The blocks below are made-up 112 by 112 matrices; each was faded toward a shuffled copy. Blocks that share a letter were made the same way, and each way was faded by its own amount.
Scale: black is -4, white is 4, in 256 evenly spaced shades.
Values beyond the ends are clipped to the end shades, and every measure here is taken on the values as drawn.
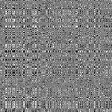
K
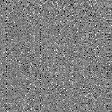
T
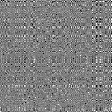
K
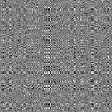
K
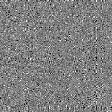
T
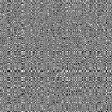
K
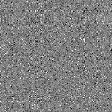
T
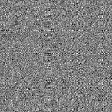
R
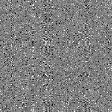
T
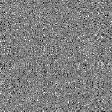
T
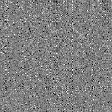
T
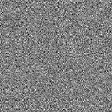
R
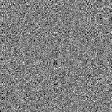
R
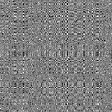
K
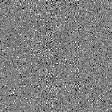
T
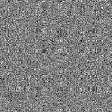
R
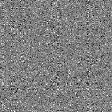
T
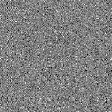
T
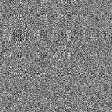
R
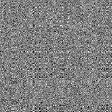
R
